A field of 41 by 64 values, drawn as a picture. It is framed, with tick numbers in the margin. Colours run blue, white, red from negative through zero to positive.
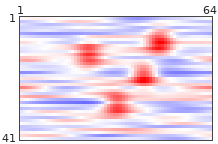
Average level on the scale: 50%. Slope: none. Grain: streaks across. Bumps: four.
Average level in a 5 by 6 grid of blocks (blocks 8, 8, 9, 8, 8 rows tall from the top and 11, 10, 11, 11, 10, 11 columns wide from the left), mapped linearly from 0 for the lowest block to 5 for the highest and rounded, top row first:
0 0 1 0 3 0
2 3 5 2 4 1
1 1 2 4 1 1
1 0 3 4 1 1
1 1 1 1 1 1
